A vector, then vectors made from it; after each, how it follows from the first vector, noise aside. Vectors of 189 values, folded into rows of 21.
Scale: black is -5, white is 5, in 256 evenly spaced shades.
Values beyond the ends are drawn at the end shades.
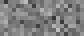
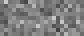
negated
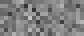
wrapped around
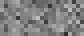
wrapped around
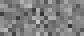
wrapped around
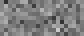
copied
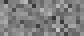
copied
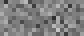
copied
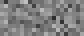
copied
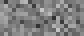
copied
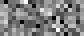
scaled up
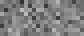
wrapped around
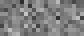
wrapped around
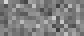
negated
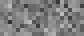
wrapped around
